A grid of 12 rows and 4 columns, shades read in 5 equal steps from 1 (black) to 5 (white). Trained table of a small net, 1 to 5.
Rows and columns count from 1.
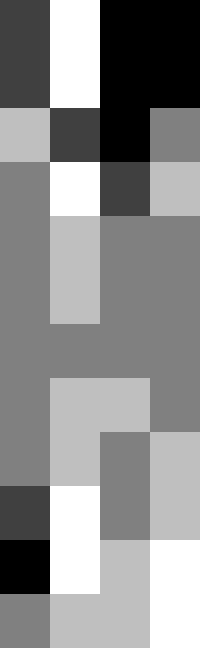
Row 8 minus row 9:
0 0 1 -1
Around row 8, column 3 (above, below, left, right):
3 3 4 3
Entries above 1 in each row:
2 2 3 4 4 4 4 4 4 4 3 4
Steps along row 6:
up down same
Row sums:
9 9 10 14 13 13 12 14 14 14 15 16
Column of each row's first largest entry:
2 2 1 2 2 2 1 2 2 2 2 4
